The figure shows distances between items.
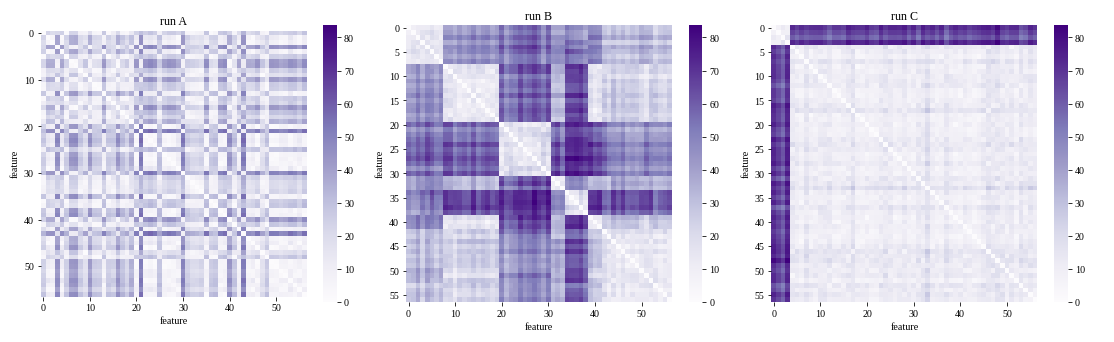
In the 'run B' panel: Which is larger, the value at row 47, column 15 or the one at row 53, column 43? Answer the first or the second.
the first
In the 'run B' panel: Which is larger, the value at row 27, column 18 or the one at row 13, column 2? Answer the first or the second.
the first
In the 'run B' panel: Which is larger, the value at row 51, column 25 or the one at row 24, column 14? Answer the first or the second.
the second
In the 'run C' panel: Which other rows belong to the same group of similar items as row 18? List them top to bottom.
4, 5, 6, 7, 8, 9, 10, 11, 12, 13, 14, 15, 16, 17, 19, 20, 21, 22, 23, 24, 25, 26, 27, 28, 29, 30, 31, 32, 33, 34, 35, 36, 37, 38, 39, 40, 41, 42, 43, 44, 45, 46, 47, 48, 49, 50, 51, 52, 53, 54, 55, 56
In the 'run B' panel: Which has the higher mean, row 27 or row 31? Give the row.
27
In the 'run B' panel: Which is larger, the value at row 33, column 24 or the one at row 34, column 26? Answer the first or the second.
the second
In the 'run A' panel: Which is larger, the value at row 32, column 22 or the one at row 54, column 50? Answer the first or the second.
the first
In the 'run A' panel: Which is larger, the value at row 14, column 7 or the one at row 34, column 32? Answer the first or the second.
the first
